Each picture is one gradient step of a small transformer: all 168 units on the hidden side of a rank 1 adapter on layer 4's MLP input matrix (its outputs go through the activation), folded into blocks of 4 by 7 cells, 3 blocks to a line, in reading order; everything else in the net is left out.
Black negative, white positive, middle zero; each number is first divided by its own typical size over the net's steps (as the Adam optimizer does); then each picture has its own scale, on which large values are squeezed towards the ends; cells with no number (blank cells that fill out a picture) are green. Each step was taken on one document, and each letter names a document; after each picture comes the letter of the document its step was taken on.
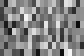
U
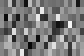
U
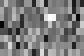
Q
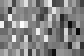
Q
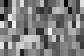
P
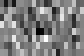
P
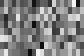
U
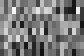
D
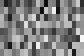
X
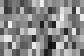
D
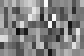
Q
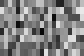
D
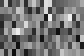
X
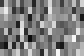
D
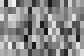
U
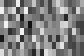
D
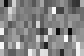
P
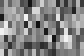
U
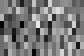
Q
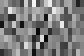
Q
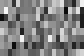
D
